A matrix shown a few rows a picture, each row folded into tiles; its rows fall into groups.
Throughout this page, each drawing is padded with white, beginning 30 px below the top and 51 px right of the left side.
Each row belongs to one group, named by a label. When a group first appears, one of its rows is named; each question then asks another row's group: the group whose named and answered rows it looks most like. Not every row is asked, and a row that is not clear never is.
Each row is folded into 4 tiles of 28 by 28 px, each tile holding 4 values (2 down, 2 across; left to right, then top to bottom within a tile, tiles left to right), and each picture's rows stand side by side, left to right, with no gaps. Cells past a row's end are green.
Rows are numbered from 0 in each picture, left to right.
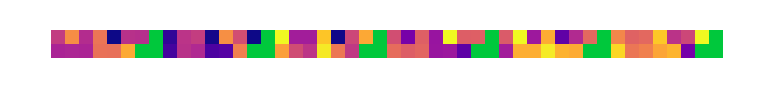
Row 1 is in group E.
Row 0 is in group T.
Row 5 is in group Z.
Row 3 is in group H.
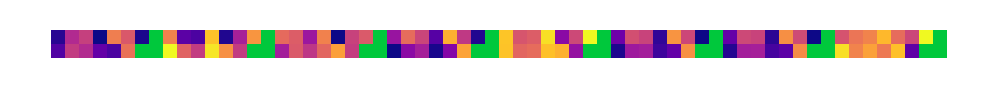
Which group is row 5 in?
E
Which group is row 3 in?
E
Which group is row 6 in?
E
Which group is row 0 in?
E
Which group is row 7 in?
Z
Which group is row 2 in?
T
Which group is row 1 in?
Z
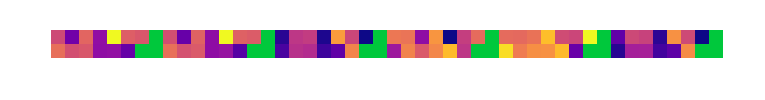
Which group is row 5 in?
E
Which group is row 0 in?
H
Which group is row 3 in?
T
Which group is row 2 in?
E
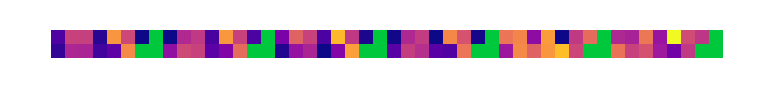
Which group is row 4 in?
T
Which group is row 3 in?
E
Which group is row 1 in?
E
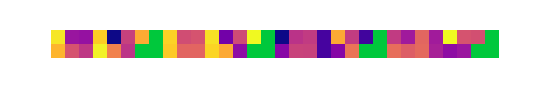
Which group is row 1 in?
Z
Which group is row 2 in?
E
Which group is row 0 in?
Z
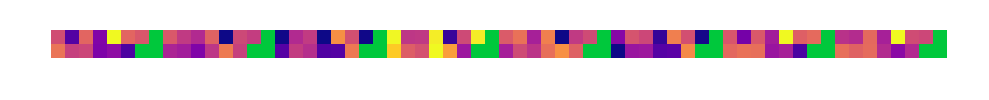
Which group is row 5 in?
E
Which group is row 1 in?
T
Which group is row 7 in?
H
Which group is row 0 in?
H
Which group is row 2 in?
E
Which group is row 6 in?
H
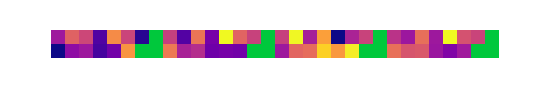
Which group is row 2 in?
T
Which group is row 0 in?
E
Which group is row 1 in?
H
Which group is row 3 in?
H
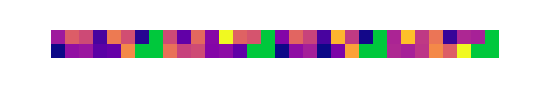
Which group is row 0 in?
E
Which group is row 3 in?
T
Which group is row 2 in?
E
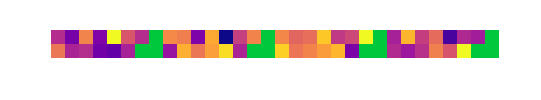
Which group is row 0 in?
H
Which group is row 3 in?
T
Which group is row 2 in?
Z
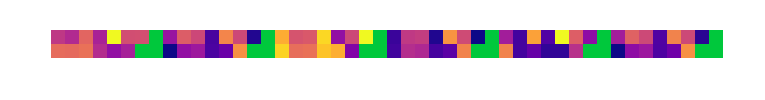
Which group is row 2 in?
Z
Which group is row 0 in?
H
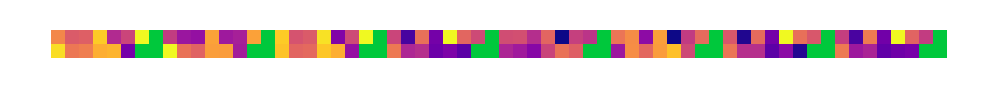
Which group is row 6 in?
H
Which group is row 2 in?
Z
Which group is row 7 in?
H
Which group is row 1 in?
Z
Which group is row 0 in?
Z
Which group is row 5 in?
T
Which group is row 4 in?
T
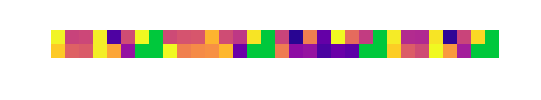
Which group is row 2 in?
H
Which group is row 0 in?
Z
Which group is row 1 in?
Z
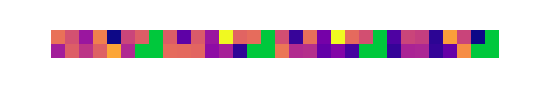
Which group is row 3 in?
E
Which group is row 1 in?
H
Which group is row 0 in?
T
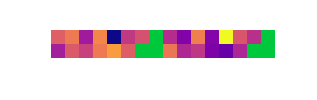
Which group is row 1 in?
H
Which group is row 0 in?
T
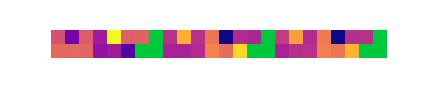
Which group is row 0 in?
H
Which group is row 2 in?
T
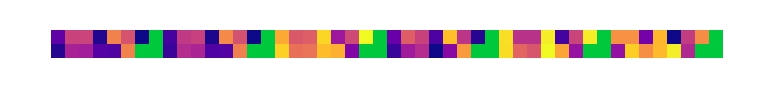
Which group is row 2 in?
Z
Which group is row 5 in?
T
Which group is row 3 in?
E
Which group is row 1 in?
E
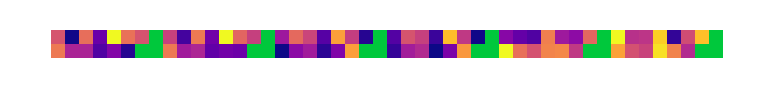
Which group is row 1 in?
H
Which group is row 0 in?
H
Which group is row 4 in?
Z
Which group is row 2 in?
E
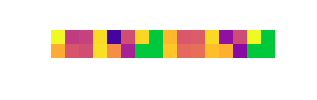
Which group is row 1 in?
Z
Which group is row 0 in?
Z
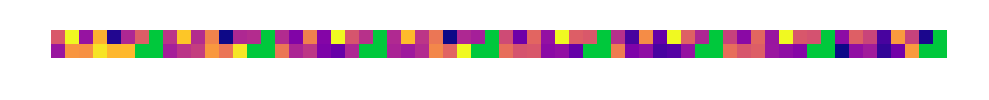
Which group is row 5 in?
H
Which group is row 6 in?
H
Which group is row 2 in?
H
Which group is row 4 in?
H
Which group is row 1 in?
T
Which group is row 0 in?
T
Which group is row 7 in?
E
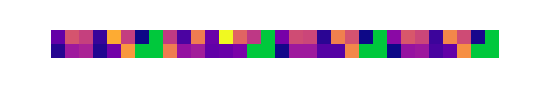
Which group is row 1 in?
H
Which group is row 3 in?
E
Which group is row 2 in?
E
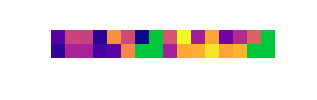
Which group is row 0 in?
E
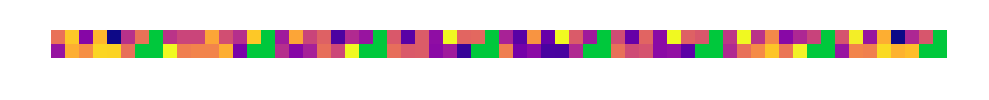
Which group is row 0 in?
T
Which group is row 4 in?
H
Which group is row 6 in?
T
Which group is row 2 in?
T
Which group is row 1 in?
Z
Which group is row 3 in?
H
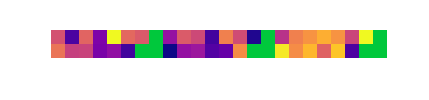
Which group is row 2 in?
Z
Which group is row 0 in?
H
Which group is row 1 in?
E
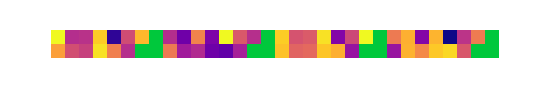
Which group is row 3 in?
T
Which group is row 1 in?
H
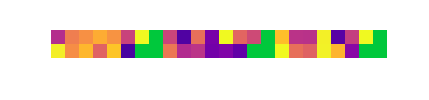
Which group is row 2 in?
Z
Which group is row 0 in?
Z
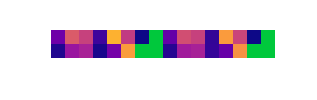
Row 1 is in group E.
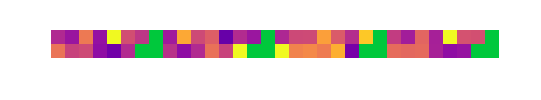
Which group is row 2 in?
Z
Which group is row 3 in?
H
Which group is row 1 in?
T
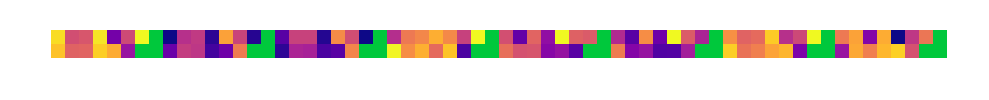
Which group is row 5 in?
H
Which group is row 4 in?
H
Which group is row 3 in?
Z
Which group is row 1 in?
E
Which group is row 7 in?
T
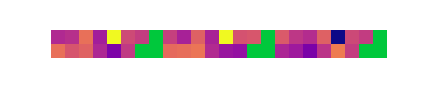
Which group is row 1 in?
H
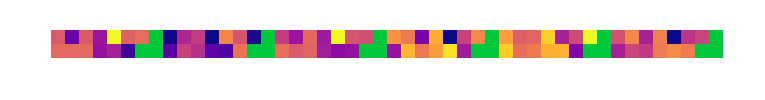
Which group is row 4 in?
Z
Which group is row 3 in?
T
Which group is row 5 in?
T
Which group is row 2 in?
H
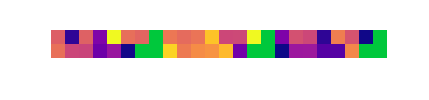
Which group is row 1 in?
Z
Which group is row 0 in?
H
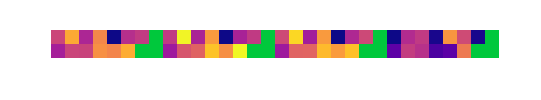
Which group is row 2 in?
T
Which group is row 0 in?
T
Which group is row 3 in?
E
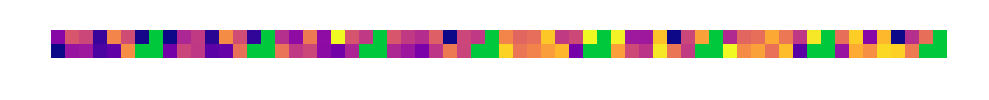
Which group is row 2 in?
H
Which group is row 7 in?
T
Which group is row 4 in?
Z
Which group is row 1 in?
E
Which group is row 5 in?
Z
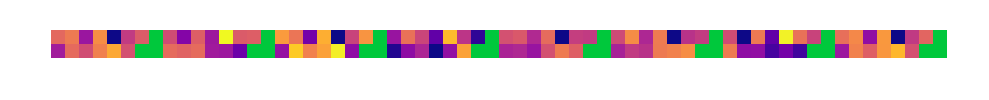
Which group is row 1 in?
H
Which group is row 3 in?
E
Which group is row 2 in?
T
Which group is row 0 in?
T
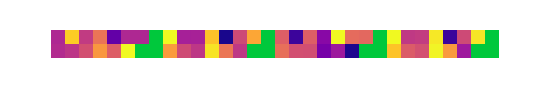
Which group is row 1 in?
Z
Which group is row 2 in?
H
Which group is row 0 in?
T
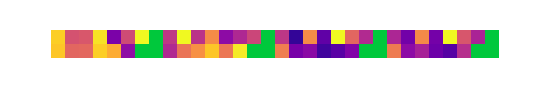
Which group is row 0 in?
Z
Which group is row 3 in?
H
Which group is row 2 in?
H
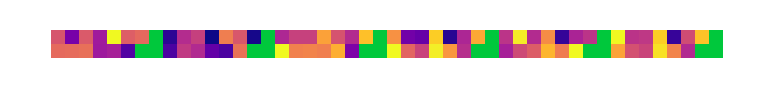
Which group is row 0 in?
H
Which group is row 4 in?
T
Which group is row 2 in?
Z
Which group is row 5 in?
Z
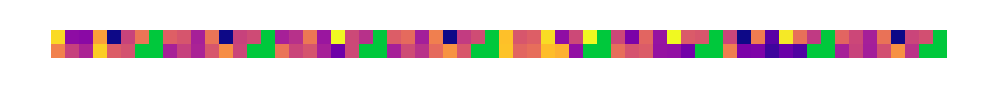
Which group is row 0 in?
Z
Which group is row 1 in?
T
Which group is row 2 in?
H
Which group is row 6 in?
H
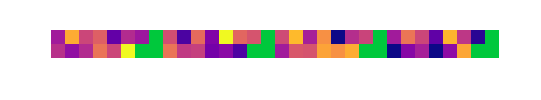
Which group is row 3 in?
E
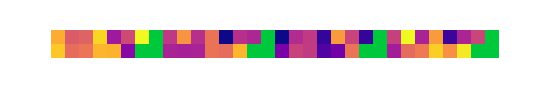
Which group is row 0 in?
Z
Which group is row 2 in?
E
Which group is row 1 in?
T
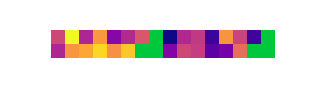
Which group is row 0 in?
T
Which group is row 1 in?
E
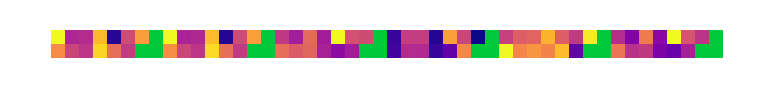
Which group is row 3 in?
E
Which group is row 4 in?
Z
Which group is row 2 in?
H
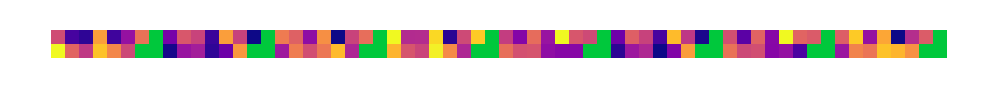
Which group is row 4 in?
H
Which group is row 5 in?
E
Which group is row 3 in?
Z
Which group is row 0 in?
Z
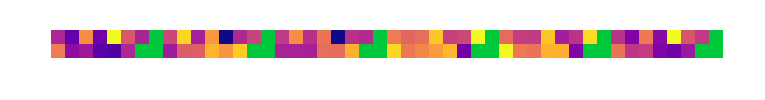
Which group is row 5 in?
H
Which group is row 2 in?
T
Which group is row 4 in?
Z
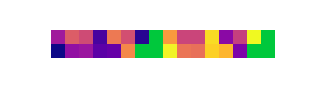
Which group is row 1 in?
Z
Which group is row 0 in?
E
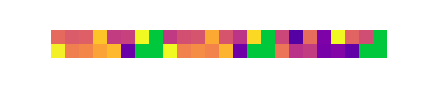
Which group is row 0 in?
Z
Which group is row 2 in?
H
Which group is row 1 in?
Z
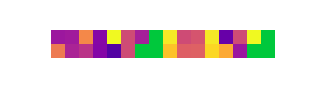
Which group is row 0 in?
H
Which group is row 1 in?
Z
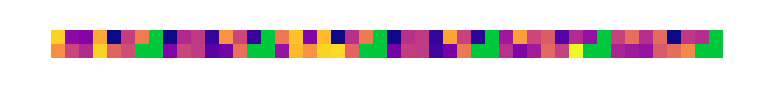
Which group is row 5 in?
T
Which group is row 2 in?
T
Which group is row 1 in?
E
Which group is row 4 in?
T
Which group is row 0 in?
Z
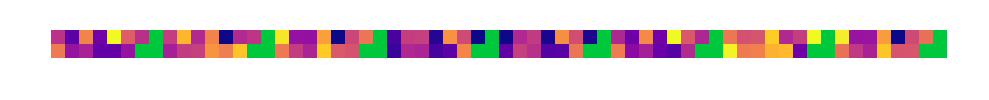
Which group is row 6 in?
Z
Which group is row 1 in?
T
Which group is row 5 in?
H
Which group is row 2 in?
Z
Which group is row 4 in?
E
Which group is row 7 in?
Z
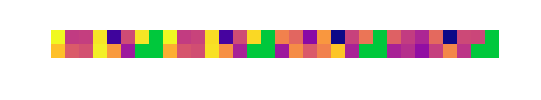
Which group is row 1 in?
Z
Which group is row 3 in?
T
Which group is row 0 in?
Z
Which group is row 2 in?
T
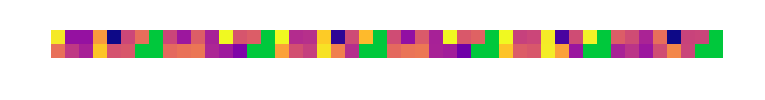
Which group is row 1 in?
H
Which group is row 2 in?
Z
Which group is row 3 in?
H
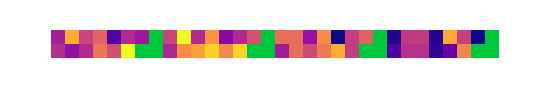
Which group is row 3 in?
E
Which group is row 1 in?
T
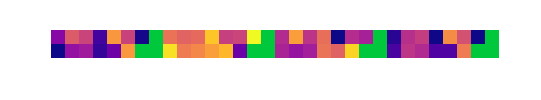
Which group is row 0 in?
E
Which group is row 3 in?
E
